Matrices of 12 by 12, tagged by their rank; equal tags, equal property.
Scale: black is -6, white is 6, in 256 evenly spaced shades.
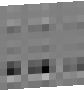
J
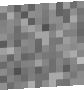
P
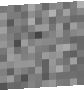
P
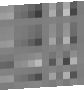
J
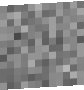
P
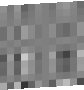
J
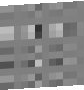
J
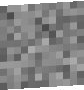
P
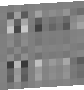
J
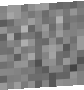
P
